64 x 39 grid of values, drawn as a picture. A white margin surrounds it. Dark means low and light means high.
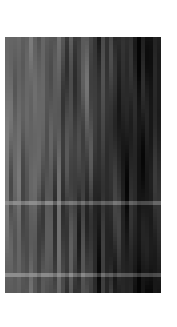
The bottom middle is the roughest part. Rows 42 and 60 stand out from the rest. Values rise toward the left. The top left is the calmest part.
